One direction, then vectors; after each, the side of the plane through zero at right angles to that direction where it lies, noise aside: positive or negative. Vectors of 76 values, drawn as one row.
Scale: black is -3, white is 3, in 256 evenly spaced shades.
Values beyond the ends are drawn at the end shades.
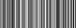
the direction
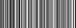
positive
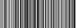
negative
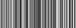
negative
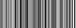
negative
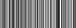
positive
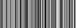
negative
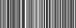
positive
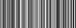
positive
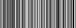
positive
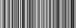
positive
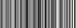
negative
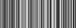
positive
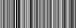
positive
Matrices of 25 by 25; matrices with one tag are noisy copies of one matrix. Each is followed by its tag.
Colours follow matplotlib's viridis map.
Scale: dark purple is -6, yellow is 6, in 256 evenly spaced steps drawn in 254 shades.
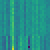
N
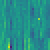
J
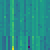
N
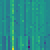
N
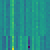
N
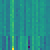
N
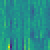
J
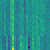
N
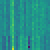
N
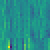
J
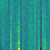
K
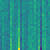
K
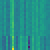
N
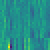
J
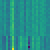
N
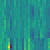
J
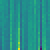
K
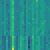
N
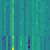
N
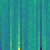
K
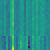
N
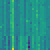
N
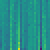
K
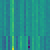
N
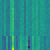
N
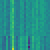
N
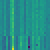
N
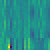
J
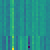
N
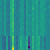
N
